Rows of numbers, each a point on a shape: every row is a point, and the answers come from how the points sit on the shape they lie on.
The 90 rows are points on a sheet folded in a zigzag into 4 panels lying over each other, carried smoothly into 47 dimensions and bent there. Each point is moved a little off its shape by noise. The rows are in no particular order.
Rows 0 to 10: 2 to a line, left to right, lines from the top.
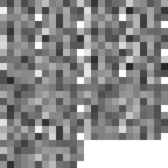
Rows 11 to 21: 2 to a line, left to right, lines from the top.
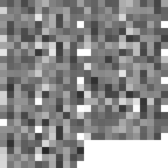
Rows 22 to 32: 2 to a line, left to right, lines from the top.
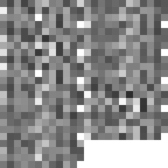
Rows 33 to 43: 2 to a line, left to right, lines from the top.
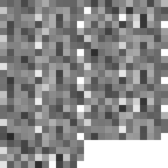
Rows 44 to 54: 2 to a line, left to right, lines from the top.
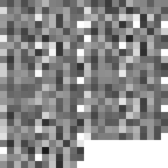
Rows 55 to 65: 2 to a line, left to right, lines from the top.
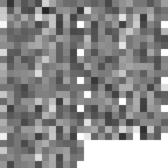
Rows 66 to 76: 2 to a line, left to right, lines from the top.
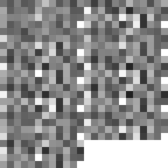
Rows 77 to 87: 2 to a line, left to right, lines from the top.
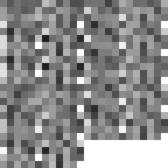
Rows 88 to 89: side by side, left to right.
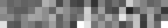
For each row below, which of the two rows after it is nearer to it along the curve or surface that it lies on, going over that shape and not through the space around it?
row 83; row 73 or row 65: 65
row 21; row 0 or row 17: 17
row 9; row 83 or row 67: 83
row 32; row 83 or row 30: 30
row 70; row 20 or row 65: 65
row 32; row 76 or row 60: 76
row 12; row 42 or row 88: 88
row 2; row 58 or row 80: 58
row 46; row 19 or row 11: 19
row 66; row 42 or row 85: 85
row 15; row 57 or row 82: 57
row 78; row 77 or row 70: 70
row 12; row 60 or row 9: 9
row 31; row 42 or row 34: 42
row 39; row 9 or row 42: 9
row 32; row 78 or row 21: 21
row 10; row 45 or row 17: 45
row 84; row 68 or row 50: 68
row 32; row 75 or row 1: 1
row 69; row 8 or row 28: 28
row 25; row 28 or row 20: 20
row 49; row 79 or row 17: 17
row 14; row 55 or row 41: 55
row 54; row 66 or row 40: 40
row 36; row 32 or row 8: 8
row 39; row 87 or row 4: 87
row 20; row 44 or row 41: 44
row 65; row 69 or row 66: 69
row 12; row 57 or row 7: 57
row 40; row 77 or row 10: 10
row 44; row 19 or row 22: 22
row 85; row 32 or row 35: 32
